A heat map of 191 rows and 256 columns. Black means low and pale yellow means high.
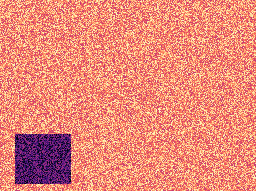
The bottom left is the ninth with the lowest average. No regular stripes run through it. Most values sit high, with a long tail of low ones. Overall the values sit about 70% of the way up the scale. In the bottom left lies a patch that is lower than the rest. The halves do not mirror each other.
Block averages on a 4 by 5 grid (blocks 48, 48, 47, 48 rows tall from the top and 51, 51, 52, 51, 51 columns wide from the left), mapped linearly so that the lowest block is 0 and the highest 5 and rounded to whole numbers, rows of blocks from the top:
5 5 5 5 5 / 5 5 5 5 5 / 4 4 5 5 5 / 0 2 5 5 5
